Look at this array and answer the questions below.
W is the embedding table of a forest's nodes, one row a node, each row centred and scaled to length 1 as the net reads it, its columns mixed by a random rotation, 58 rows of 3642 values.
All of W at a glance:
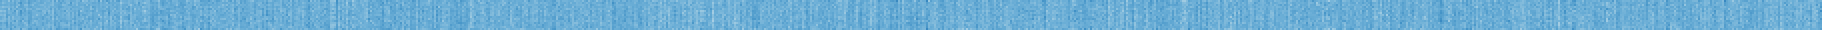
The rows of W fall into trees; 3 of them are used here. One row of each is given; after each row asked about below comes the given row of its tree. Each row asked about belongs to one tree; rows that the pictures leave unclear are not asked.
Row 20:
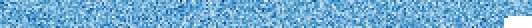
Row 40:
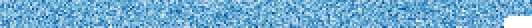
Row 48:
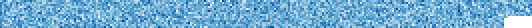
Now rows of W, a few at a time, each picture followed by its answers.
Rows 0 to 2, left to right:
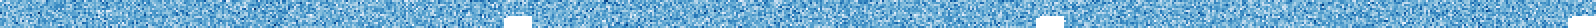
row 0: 48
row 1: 48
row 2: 40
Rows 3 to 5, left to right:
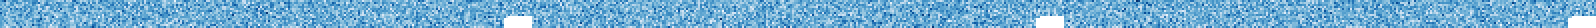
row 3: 48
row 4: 40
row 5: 48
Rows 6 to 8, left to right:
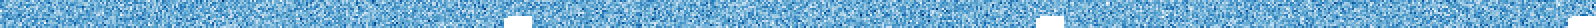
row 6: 20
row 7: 40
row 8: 48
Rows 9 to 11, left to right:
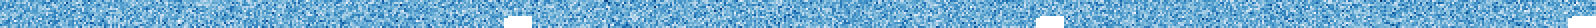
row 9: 40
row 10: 48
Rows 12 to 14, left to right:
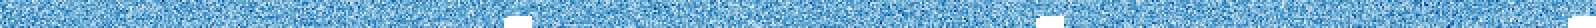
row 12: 20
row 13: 40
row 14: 40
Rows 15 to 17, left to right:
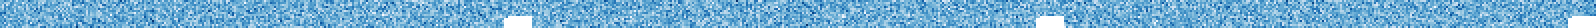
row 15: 48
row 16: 48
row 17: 20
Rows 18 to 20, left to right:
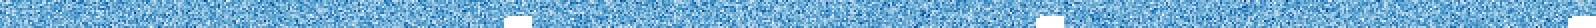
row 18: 48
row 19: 40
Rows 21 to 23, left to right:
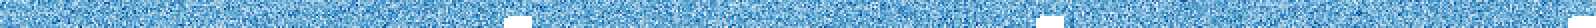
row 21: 40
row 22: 40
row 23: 40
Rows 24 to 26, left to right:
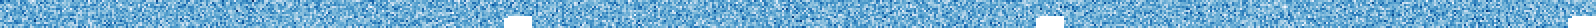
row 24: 20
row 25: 48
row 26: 40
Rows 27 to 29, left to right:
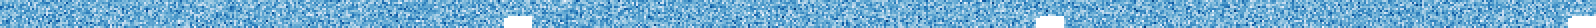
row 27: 40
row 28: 20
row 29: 40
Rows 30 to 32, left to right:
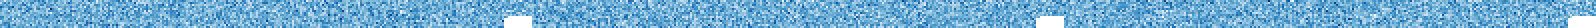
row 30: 40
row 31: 20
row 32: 48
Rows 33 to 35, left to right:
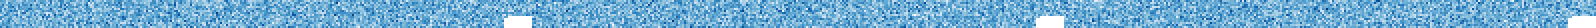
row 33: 40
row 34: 48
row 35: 20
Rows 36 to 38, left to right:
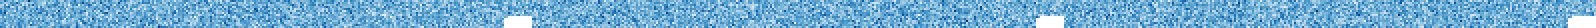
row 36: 48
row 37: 40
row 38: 40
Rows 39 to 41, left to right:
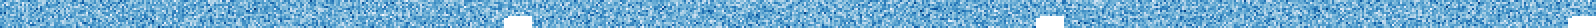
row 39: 48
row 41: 20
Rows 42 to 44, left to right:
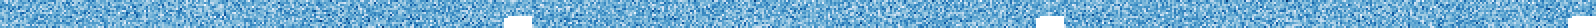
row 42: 40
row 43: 20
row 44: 20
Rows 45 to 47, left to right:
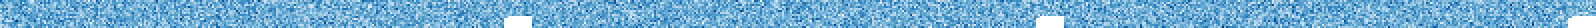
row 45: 20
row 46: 48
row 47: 48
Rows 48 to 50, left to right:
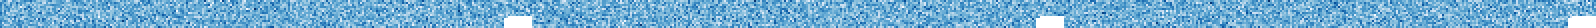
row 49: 20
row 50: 48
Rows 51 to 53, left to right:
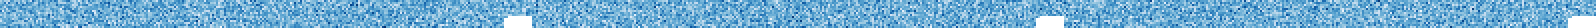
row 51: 40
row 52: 48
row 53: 20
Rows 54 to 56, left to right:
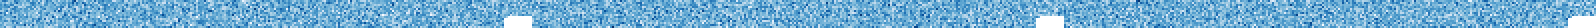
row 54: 48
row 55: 40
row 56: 48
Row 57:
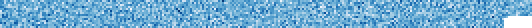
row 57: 20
